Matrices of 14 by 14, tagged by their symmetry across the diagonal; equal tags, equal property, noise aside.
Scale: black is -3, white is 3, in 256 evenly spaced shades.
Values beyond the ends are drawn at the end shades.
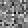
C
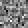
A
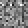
A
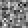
C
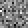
A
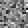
A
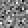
C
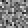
C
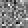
A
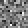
A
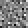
C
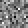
A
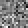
C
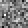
A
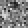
C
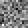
A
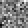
C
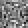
C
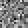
C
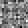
C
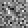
C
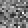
A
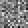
A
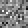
A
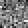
A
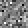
C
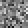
C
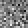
C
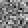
A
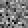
A
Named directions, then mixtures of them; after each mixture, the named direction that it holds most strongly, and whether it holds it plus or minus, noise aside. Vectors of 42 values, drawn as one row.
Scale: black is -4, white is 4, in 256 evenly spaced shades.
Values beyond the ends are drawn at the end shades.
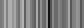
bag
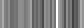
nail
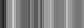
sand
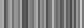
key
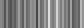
bag, minus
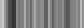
sand, minus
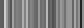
key, minus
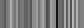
nail, minus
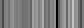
nail, minus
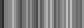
sand, plus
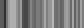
sand, plus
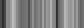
sand, plus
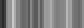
sand, plus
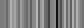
nail, minus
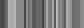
sand, plus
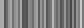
key, plus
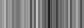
bag, plus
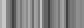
sand, minus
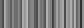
key, minus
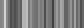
key, minus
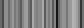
nail, minus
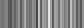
bag, minus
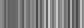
bag, minus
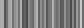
key, plus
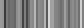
bag, minus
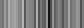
bag, plus
